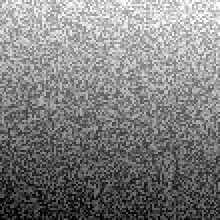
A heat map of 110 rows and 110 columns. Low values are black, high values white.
Odd rows or columns: none. Slope: up to the top. Ninth with the lowest average: bottom left. Grain: fine. Ninth with the highest average: top right.
